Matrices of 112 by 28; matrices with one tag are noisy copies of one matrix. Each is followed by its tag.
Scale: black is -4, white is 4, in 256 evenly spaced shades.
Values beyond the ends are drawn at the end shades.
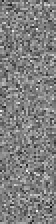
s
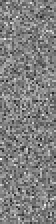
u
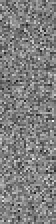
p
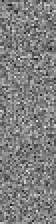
s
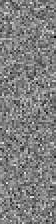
u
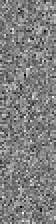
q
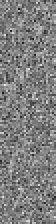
q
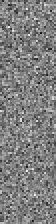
s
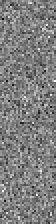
u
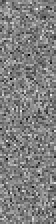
u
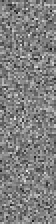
s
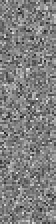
q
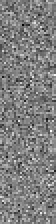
p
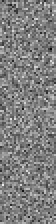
s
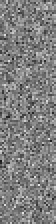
q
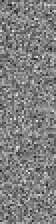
s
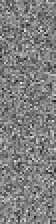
p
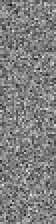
s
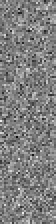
q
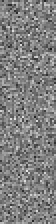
s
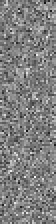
q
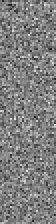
s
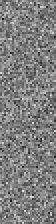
u
